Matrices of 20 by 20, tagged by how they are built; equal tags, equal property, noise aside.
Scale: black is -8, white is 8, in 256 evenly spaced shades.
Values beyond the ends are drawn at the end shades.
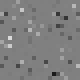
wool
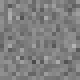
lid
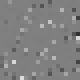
wool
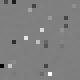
wool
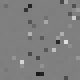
wool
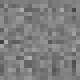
lid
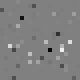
wool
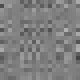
lid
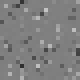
wool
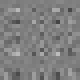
lid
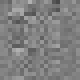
lid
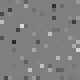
wool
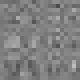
lid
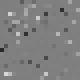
wool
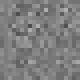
lid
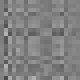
lid
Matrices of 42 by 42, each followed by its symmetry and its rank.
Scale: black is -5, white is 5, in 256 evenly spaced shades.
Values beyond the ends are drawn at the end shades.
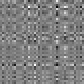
neither, rank two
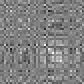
symmetric, rank three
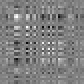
symmetric, rank two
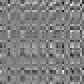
neither, rank two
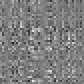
neither, rank five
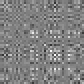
symmetric, rank three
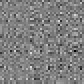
neither, rank five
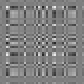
symmetric, rank one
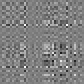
symmetric, rank two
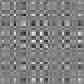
symmetric, rank two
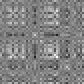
symmetric, rank three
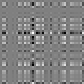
symmetric, rank one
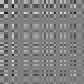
symmetric, rank one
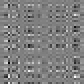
neither, rank two
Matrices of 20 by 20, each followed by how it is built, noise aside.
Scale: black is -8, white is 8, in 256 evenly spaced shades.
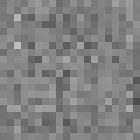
low rank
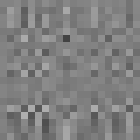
low rank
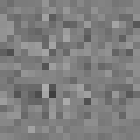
low rank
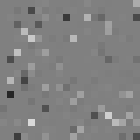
sparse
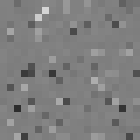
sparse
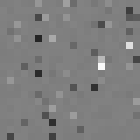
sparse
